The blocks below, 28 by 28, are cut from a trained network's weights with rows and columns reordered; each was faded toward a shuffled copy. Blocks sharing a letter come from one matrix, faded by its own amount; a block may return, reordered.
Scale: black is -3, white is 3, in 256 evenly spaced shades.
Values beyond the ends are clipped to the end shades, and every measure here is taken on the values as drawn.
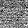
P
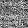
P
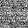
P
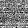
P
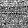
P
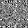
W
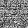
P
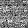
P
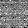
P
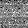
P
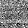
P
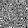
W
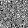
W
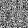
W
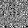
W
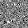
W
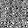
W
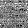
P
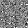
W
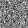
W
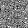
W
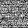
P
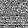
P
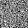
W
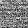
P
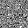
W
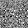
W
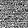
P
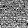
P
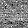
P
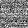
P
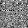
W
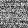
P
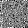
W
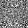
W
